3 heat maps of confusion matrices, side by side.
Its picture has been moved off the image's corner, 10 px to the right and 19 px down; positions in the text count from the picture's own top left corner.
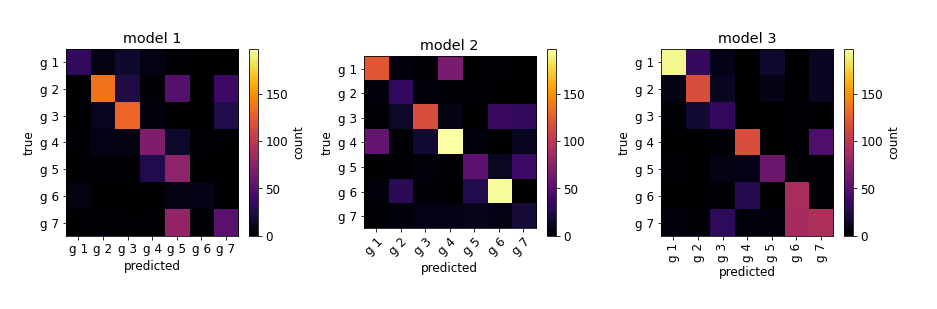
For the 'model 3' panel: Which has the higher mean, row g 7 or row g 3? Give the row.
g 7
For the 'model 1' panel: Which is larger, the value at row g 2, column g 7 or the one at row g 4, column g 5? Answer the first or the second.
the first
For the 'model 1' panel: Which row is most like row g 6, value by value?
g 1
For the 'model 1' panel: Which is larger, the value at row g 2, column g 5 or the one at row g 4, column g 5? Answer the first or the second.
the first
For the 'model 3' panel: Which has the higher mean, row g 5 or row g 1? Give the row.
g 1
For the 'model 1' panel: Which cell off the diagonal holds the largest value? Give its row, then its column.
g 7, g 5
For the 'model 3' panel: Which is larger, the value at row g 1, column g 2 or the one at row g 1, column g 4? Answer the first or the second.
the first
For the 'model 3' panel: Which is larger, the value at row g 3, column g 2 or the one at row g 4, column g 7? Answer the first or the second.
the second
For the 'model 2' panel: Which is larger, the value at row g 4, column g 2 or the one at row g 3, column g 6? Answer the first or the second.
the second
